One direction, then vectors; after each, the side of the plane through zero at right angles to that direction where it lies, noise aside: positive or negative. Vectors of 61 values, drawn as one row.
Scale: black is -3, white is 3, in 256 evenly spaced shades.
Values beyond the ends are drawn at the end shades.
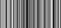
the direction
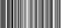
negative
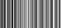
negative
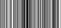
positive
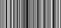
positive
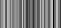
positive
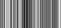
positive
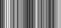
positive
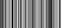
negative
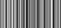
positive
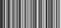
negative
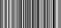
positive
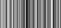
positive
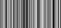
positive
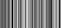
negative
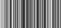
positive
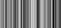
positive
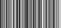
positive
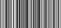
positive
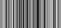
positive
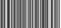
negative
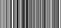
positive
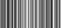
negative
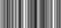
negative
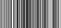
positive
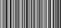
positive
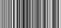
positive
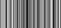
positive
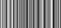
positive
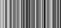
positive
